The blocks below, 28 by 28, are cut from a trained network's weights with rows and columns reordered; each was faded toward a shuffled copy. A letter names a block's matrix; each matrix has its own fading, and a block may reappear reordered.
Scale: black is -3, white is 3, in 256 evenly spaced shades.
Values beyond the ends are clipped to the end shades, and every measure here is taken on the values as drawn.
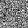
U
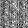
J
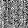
J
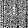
J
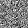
U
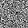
U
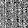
J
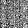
J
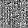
J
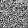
U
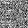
U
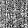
J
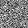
U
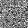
U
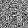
U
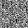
U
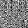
U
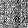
J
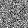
U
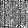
J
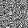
U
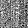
J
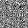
U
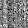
J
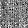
J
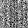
J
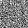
U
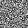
U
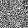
U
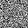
U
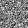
U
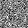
U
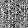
J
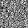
U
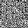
U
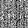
J
